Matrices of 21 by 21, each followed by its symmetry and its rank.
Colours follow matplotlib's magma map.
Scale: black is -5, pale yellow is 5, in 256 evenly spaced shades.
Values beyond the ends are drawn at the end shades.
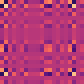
symmetric, rank one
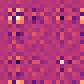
symmetric, rank two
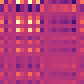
neither, rank one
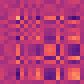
symmetric, rank two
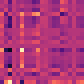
neither, rank two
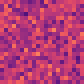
neither, full rank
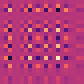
symmetric, rank one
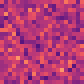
neither, full rank
